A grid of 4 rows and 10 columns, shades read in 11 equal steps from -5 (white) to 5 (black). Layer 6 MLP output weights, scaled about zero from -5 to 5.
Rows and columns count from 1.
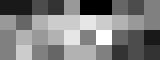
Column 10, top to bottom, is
0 0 4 3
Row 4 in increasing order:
-3 -2 -2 0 0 0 1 2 3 3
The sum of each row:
25 -18 -7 2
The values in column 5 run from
-4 to -1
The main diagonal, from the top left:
4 1 -1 1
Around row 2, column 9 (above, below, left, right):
2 2 -2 0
